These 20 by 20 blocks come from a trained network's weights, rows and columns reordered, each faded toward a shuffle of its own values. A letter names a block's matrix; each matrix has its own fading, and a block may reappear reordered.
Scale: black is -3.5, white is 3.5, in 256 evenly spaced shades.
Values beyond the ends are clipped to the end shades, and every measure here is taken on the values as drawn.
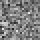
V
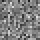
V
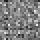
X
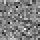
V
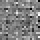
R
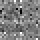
R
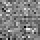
X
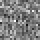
V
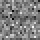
X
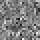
V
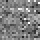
X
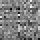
R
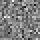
V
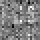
R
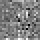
R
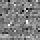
X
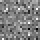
R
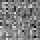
R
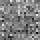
X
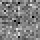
X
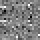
R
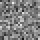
V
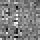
R
